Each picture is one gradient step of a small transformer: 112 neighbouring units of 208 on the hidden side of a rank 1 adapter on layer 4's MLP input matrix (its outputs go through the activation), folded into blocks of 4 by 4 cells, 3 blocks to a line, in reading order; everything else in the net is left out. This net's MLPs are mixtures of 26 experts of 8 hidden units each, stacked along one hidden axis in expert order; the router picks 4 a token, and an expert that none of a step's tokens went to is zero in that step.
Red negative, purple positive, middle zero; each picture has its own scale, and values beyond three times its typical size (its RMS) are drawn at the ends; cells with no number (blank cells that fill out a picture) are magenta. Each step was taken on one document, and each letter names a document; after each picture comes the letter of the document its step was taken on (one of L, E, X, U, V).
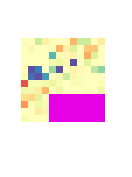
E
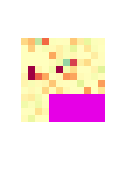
E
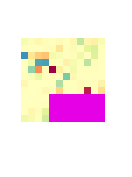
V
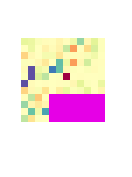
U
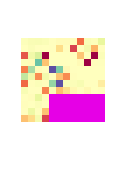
V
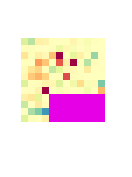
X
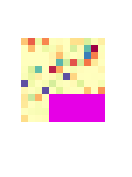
U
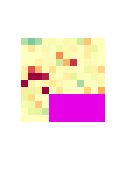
X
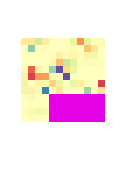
E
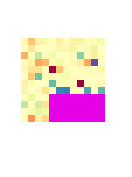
V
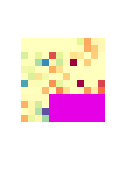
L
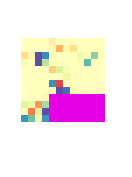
L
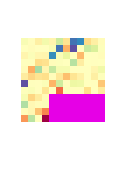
U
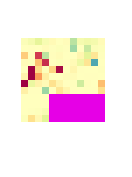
V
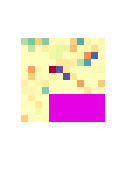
E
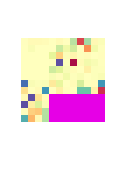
X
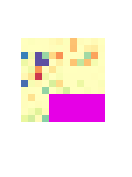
V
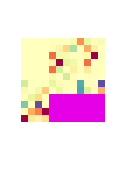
X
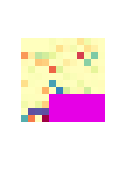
L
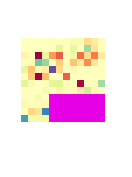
L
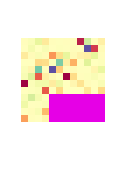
U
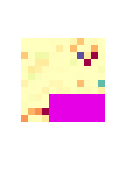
L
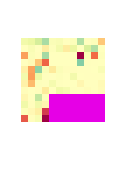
V
